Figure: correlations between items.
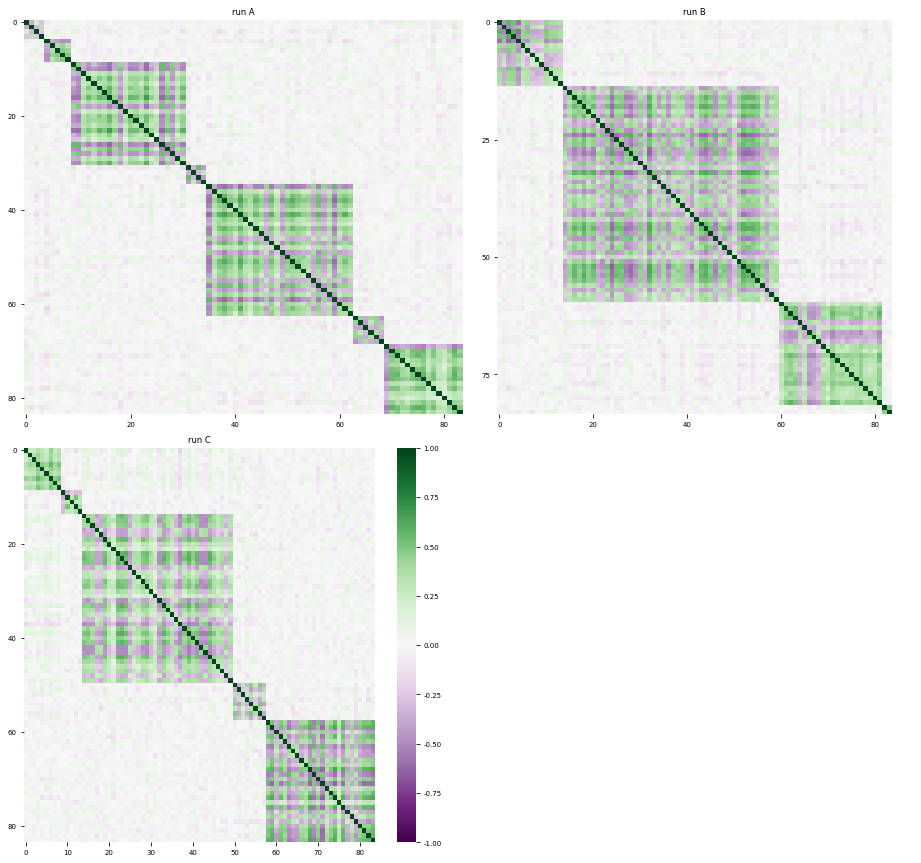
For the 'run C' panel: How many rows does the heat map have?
84
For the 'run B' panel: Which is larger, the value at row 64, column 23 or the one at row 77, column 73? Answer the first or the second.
the second
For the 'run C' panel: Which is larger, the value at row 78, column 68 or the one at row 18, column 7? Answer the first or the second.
the first
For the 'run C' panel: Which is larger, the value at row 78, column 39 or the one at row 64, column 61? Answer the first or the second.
the first
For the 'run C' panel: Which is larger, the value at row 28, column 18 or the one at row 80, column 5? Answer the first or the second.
the second
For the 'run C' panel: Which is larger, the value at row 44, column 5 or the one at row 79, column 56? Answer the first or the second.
the first
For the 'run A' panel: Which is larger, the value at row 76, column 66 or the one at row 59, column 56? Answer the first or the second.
the first
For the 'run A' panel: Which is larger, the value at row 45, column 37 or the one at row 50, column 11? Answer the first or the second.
the first
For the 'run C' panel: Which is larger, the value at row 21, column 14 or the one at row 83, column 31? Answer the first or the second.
the first
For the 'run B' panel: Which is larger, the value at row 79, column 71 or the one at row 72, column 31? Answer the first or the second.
the first
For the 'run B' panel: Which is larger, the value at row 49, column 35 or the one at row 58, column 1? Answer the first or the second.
the second
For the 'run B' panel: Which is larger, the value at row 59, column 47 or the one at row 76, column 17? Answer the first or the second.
the first
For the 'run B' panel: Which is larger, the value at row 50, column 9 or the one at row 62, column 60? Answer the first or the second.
the second
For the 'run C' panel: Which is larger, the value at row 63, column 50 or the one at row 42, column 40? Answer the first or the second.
the first
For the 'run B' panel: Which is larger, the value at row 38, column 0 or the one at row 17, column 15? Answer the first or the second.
the second
